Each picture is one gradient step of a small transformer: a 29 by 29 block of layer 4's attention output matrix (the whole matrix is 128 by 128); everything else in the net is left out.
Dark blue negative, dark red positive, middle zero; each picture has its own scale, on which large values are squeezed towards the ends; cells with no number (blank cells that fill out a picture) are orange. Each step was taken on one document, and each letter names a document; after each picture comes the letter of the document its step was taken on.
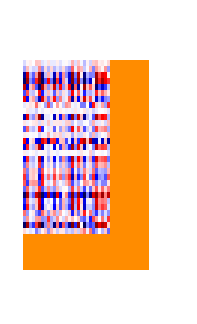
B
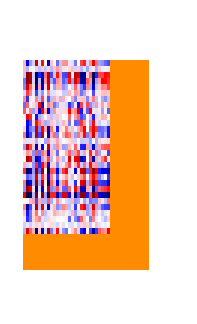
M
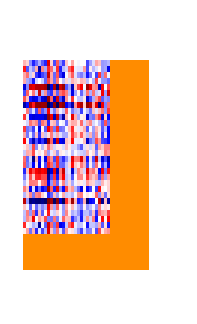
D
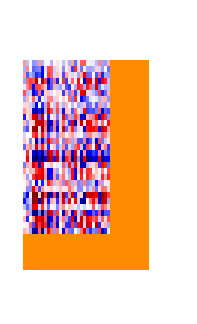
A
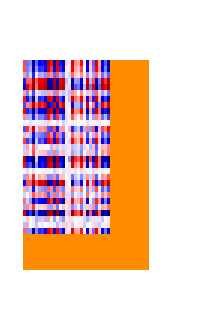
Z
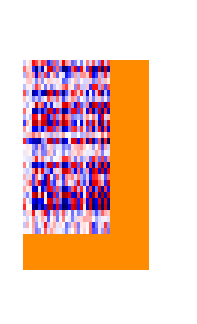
D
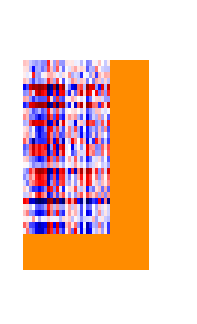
D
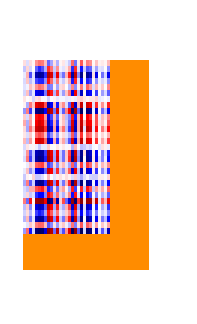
A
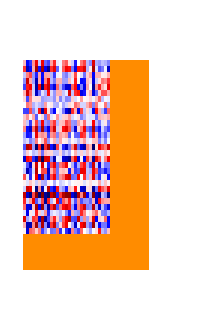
M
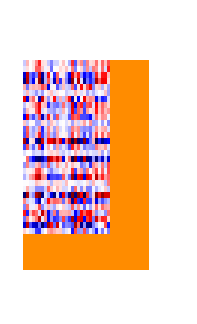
B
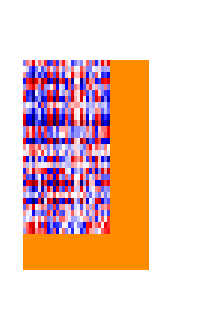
Z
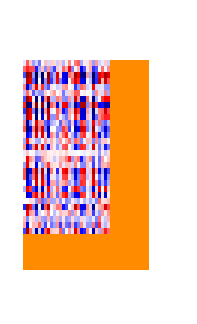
M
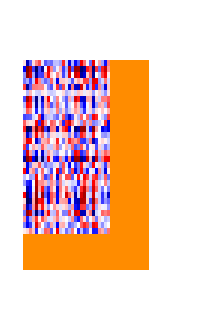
M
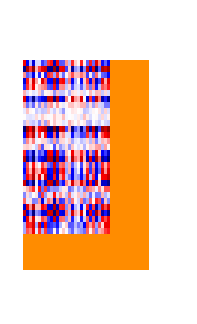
Z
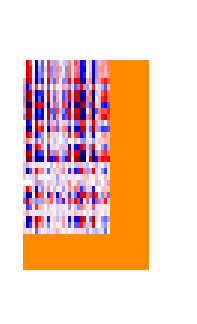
M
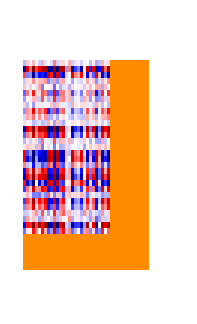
Z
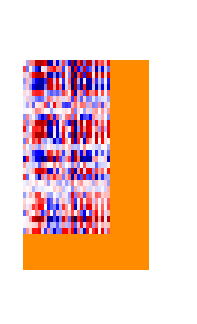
B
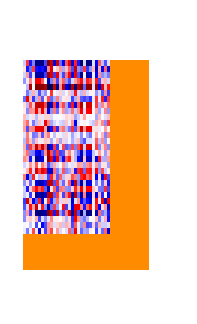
A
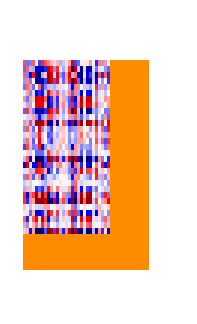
A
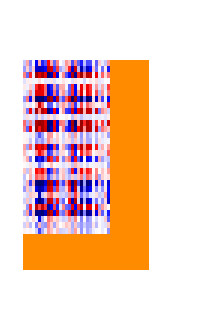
A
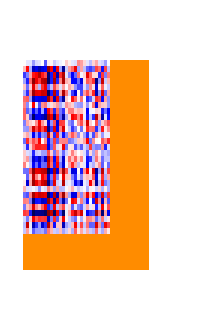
D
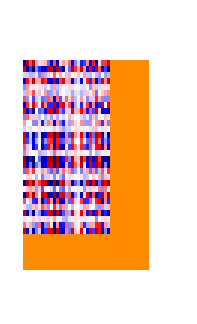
Z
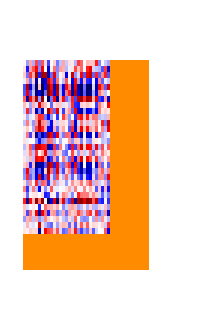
A
